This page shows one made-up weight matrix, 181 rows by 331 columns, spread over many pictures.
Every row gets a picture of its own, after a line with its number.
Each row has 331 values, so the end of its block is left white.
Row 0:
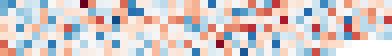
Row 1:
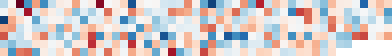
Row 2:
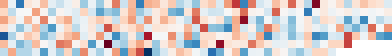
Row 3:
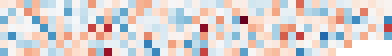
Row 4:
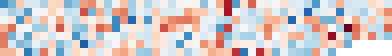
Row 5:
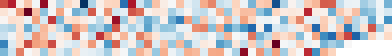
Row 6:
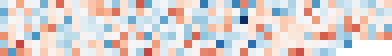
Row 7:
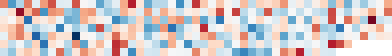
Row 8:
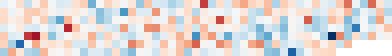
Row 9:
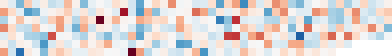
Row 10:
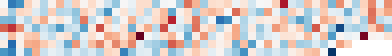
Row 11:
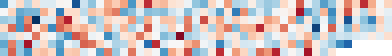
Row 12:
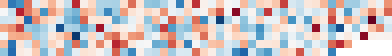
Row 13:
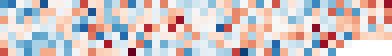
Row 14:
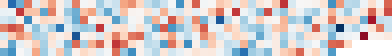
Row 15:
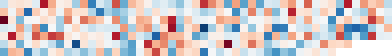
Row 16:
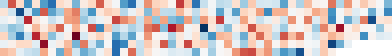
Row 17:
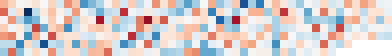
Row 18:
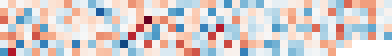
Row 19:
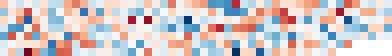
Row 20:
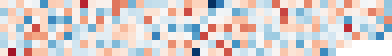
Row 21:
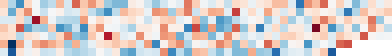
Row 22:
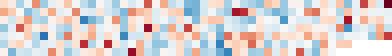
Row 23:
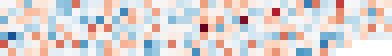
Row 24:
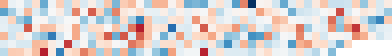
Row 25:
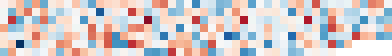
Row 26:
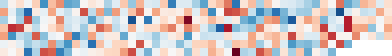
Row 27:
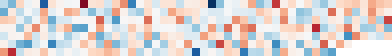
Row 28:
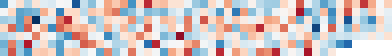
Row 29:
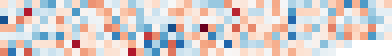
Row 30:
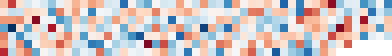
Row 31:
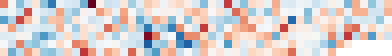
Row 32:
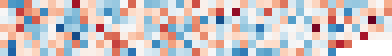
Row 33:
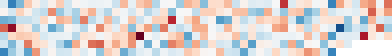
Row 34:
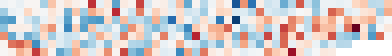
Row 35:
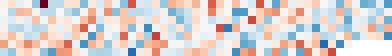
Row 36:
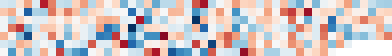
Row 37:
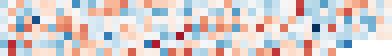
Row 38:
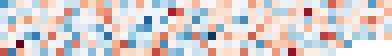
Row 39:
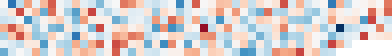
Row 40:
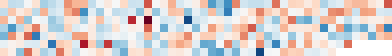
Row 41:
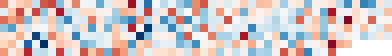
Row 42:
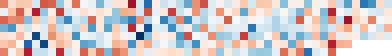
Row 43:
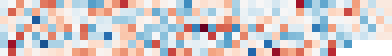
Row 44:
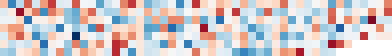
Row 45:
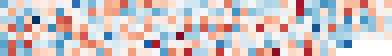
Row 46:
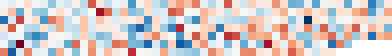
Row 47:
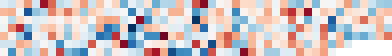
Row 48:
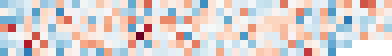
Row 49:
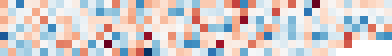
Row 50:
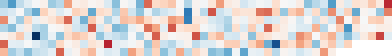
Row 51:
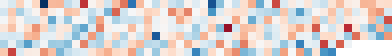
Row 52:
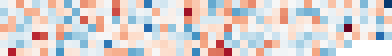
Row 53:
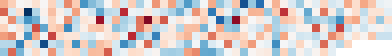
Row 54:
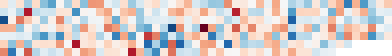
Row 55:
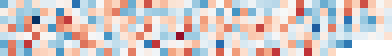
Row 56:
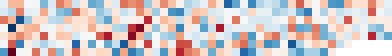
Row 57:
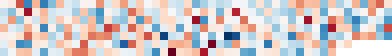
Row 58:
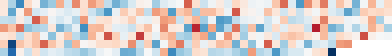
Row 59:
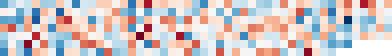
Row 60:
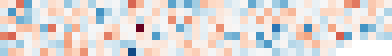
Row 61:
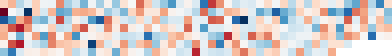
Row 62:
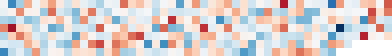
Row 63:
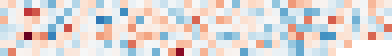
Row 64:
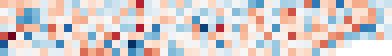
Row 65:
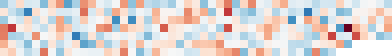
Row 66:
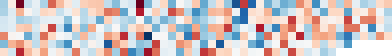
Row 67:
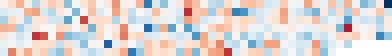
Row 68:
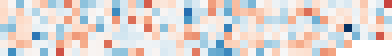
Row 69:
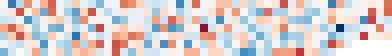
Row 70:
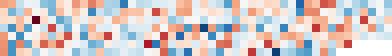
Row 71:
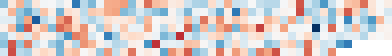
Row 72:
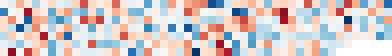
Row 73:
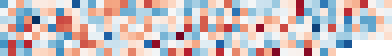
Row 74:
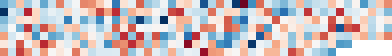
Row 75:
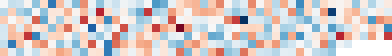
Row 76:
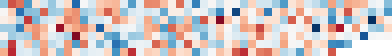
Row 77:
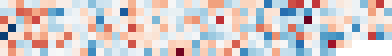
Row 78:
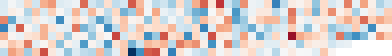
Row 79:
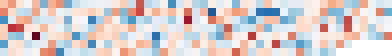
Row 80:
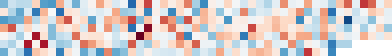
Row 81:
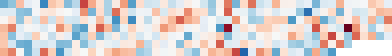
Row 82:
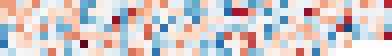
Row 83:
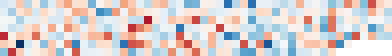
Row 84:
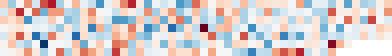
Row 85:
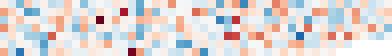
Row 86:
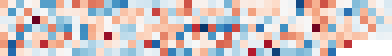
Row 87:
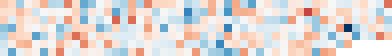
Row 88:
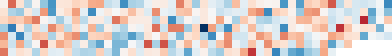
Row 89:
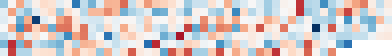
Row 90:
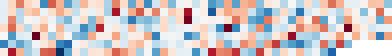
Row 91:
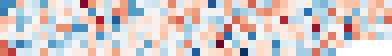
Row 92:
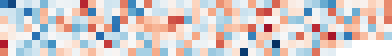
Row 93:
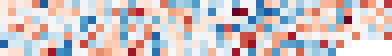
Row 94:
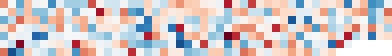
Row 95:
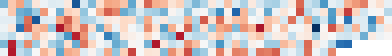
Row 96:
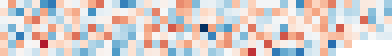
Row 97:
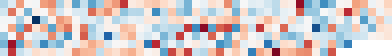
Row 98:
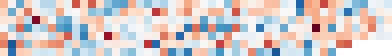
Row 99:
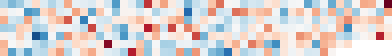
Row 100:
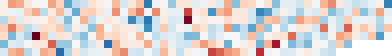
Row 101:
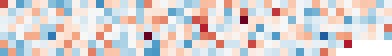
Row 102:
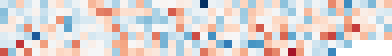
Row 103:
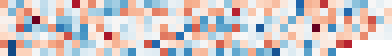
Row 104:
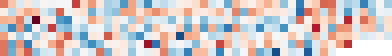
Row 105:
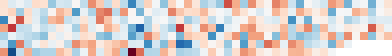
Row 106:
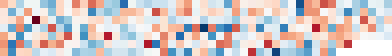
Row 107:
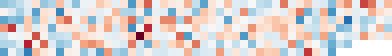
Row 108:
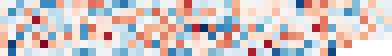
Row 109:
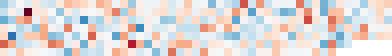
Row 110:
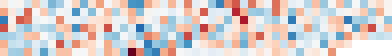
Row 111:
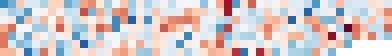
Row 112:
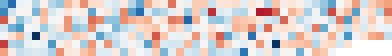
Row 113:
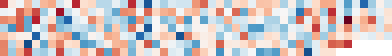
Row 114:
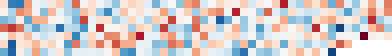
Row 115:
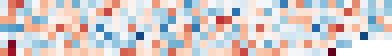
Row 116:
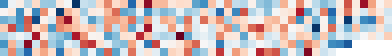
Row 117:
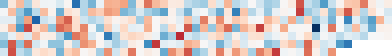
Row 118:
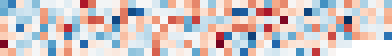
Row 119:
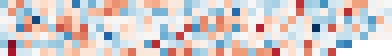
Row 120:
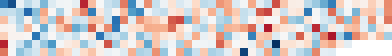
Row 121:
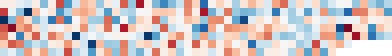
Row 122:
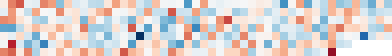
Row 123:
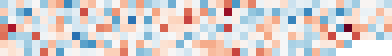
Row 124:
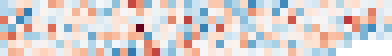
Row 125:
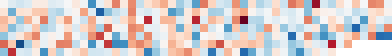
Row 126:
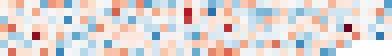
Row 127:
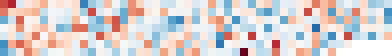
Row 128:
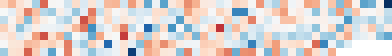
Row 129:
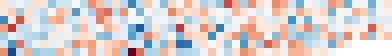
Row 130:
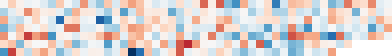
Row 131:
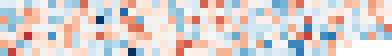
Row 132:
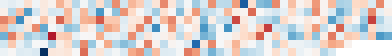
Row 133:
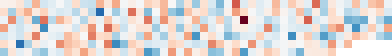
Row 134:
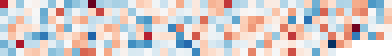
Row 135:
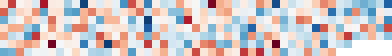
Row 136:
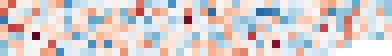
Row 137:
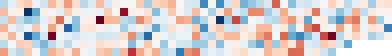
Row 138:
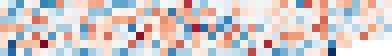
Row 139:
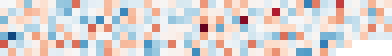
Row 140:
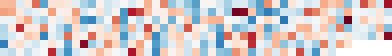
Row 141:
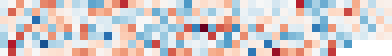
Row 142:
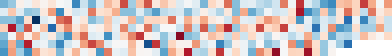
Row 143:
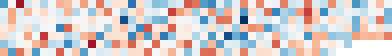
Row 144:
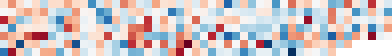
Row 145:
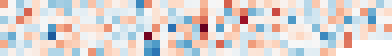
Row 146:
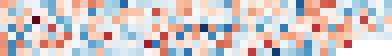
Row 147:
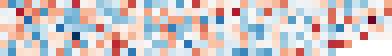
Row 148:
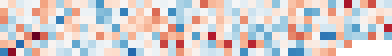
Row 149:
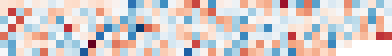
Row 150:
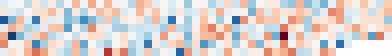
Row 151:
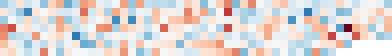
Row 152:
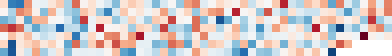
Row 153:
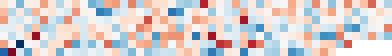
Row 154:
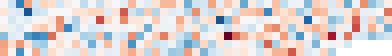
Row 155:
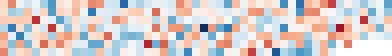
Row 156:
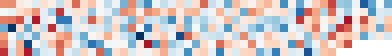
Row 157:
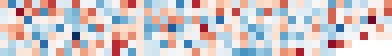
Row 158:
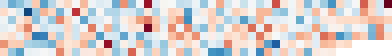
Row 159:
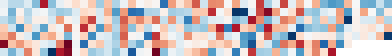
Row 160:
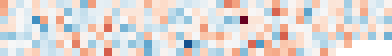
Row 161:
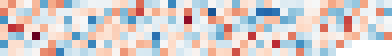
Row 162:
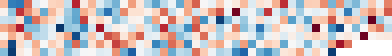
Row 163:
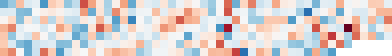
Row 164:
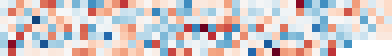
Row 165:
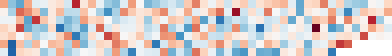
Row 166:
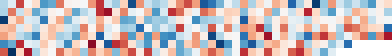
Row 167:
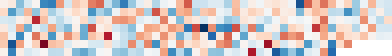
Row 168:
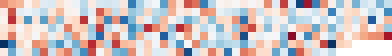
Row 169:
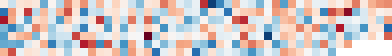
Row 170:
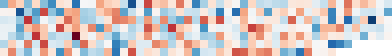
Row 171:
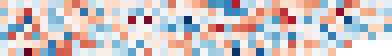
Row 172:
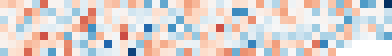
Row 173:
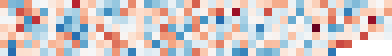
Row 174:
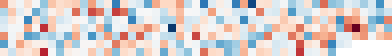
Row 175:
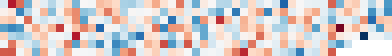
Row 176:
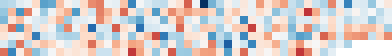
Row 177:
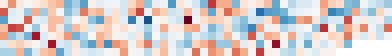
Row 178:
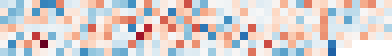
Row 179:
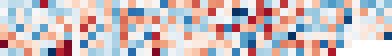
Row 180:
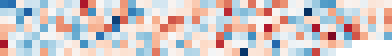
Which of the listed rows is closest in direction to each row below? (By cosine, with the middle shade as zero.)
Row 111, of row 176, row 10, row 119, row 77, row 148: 10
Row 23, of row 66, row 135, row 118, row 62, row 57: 57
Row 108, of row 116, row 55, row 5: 5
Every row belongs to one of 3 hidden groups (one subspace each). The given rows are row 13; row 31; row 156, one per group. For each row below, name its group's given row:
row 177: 13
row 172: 13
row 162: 156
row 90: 13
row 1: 31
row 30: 156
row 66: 31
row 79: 13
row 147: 156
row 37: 156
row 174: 31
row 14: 156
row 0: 13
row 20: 13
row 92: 13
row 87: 13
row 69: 156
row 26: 13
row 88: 156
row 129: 31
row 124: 31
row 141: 156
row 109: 31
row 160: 31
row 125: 31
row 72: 13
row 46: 31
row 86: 156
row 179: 13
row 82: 13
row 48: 156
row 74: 31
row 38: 31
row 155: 156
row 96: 156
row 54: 31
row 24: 31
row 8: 31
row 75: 31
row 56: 31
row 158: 13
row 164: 156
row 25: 31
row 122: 156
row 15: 31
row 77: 31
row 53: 31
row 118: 13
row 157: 156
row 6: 31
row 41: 156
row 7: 156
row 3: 31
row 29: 31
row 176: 31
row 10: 156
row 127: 13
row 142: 156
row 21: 156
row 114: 156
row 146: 156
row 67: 13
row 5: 13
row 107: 156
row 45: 156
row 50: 13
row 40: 13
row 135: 13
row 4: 13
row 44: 156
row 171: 13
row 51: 13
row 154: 31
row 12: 156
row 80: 156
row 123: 13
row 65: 13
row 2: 31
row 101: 31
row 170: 156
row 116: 156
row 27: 13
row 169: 13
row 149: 31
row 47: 31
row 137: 31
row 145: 31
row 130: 31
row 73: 156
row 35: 13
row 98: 156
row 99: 13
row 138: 156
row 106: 156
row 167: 156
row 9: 31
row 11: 156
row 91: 13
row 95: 156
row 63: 31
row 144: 31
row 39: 156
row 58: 156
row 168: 31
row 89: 156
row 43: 156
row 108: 156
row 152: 156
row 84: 156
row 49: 31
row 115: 156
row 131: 31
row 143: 31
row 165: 156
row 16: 156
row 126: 13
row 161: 13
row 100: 13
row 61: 13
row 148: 31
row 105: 31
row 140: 13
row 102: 31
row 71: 156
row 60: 31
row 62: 156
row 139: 31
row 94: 31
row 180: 13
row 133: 31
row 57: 31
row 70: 156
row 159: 13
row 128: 13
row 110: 31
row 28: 156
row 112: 13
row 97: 156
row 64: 31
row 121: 13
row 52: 13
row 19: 13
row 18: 31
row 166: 31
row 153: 31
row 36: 31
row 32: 156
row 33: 156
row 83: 31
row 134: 31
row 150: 31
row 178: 156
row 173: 156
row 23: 31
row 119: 156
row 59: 156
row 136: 13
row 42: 156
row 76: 156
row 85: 31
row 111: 13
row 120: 13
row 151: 13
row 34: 31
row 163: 13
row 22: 13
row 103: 156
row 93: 13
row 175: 156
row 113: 156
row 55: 156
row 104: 156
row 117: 156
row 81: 13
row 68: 13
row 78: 31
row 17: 31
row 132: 31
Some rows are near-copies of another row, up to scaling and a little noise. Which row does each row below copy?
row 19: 171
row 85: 9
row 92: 120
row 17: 53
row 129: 105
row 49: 2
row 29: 54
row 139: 23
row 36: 47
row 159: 179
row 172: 128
